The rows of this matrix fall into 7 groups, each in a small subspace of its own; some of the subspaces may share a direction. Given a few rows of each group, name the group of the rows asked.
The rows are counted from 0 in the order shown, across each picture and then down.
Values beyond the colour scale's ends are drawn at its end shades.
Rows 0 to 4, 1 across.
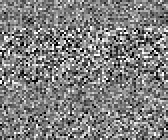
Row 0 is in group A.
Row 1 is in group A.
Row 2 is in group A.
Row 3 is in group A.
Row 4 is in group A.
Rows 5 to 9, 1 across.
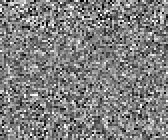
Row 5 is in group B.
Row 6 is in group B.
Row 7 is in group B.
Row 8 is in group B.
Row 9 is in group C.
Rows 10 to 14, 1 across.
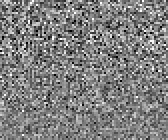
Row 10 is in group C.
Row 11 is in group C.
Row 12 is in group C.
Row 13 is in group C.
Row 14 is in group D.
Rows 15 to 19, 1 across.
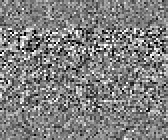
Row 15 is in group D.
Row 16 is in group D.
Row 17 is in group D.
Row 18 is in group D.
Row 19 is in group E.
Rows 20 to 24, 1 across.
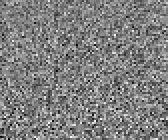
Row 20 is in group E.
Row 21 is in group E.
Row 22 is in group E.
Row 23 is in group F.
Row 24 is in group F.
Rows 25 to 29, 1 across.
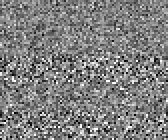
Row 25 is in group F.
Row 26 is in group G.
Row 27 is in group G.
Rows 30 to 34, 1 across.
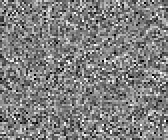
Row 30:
F
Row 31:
E
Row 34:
B
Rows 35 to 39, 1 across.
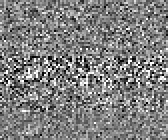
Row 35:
B
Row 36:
A
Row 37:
D
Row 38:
B
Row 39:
D
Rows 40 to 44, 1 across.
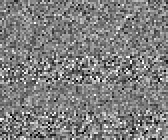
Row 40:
E
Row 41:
G
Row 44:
B
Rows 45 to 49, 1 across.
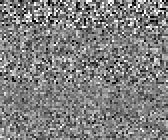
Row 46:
D
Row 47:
G
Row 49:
F
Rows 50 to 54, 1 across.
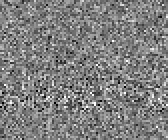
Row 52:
C
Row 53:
C
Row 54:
F
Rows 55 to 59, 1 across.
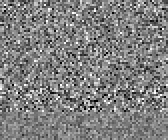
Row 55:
D
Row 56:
D
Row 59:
D
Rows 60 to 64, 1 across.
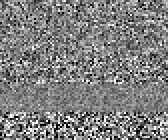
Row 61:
C
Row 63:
B
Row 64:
B
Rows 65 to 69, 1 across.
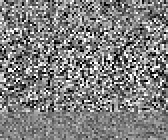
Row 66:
E
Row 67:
D
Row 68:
B
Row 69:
F
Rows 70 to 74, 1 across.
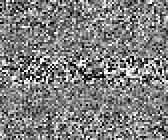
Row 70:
B
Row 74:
F
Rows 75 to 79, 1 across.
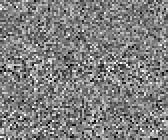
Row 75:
B
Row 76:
E
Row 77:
G
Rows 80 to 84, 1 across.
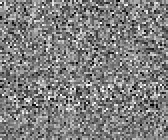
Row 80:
G
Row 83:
D
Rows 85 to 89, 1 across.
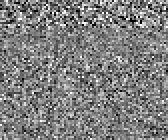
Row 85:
B
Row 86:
A
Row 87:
D
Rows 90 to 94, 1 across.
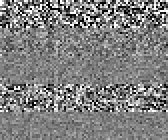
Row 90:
E
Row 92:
A
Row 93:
F
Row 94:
C
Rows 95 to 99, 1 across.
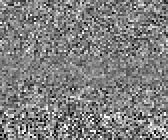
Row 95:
F
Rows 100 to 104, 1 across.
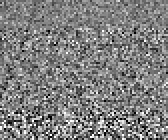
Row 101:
D
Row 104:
G
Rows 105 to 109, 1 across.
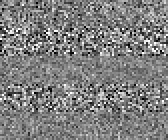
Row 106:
A
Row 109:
C
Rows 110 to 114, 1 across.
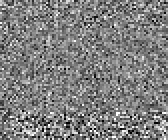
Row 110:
E
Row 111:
C
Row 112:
C
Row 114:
E
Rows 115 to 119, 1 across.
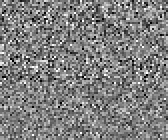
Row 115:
C
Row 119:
A
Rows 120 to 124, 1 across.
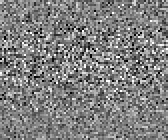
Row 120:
D
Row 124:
F
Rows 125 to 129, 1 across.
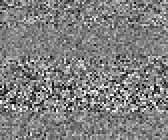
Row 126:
E
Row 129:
C
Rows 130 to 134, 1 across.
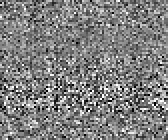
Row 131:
D
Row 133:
F
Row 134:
B
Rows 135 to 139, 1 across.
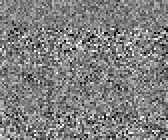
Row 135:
G
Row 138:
D
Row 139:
F
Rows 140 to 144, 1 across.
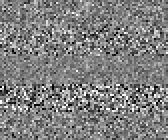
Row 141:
G
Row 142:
D
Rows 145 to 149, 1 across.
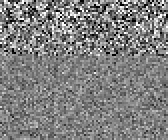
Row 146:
G
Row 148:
C
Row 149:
B
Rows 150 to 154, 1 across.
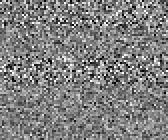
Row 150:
A
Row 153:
B
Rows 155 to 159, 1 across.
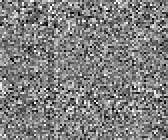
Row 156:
A
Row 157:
B
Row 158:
E
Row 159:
D
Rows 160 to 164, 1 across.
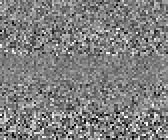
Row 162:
A
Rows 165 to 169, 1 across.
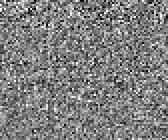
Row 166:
D
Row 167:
F
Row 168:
D
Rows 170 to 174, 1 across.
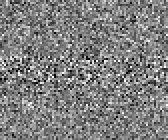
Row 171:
A
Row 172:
E
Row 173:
A
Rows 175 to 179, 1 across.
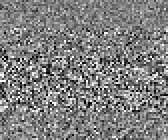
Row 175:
B
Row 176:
E
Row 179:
E
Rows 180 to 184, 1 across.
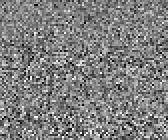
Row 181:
A
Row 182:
C
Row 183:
D
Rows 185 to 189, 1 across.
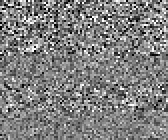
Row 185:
E
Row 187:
G
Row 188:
B
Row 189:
C
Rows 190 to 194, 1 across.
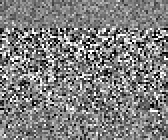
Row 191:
E
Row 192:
B
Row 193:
D
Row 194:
D
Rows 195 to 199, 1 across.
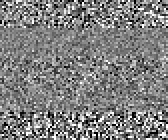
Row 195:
A
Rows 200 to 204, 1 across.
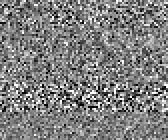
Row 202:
D
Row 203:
E
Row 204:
E
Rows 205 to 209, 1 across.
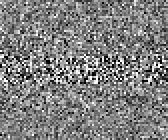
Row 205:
D
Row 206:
C
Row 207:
D
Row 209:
A
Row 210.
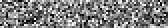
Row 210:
D
